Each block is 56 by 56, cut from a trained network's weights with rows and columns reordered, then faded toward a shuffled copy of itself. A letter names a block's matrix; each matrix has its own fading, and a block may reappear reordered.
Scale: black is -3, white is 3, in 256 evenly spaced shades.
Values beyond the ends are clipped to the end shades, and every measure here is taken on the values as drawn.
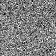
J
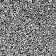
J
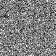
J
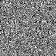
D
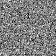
J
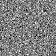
D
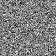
D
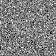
D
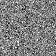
J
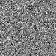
D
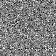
D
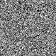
J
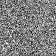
J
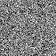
J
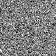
J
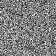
J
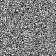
D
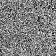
J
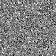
D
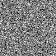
J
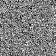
J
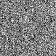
D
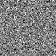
D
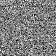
J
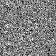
J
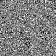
D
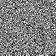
D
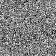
J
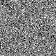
J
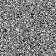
D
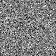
J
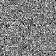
D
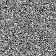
J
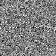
D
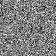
D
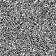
D
